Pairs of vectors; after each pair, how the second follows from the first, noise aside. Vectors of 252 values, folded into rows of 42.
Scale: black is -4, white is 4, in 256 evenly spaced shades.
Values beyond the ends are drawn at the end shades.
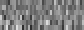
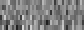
negated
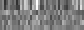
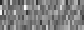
shuffled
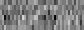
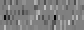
partly zeroed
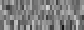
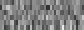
negated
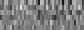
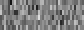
shuffled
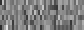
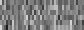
negated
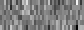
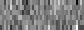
negated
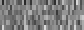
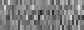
shuffled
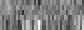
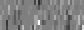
partly zeroed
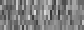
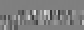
partly zeroed
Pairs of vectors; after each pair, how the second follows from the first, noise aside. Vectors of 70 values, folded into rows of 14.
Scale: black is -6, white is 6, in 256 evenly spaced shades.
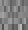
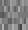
negated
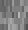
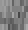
negated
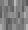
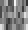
scaled up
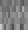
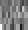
scaled up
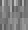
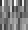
scaled up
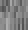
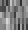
scaled up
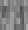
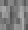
negated
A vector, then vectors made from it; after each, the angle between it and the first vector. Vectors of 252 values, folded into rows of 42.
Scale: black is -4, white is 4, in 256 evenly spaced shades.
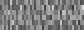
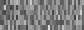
orthogonal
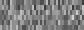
partly aligned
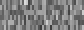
orthogonal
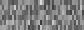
orthogonal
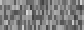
orthogonal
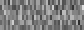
nearly parallel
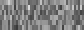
orthogonal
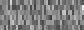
nearly parallel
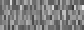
nearly parallel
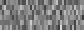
partly aligned
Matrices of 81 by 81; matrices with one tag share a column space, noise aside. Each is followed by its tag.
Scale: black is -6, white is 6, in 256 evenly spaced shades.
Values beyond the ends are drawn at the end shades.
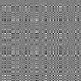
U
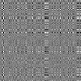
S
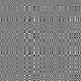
U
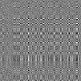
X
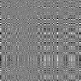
X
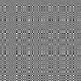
U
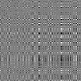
X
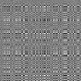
U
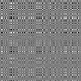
S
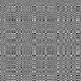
U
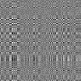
X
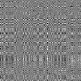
X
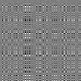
U
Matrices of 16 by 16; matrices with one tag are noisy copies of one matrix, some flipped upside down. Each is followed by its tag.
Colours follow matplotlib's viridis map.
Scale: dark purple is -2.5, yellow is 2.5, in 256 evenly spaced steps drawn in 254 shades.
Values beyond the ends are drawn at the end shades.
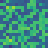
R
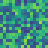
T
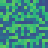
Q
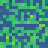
Q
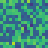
T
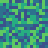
Q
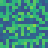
Q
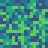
R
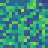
R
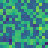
T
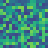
R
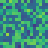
T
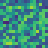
R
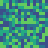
Q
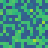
T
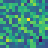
R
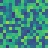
T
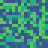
R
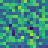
R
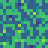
T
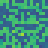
Q
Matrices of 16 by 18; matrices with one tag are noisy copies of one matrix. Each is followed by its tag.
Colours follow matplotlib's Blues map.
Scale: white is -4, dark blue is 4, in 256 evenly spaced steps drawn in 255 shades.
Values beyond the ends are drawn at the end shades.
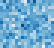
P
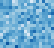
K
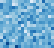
K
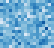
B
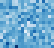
K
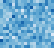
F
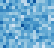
P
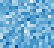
K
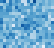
P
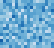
F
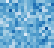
B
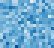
K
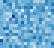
F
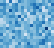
B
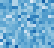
K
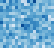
P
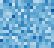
F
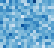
P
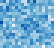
P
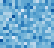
F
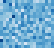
F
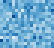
F
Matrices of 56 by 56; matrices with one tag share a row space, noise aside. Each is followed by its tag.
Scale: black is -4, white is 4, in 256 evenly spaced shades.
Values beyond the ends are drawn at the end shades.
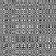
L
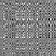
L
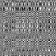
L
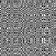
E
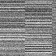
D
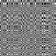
E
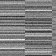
D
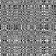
E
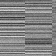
D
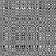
L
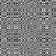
E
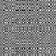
L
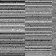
D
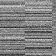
D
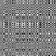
L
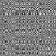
L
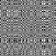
E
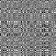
E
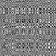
L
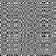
E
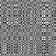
E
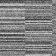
D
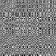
L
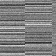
D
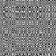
L
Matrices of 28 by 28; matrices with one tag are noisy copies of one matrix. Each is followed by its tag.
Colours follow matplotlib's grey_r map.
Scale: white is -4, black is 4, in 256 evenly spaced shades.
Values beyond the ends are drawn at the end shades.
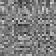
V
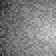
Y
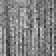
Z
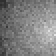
Y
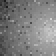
Y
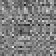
V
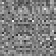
V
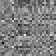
V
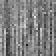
Z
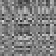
V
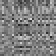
V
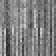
Z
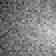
Y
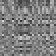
V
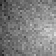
Y
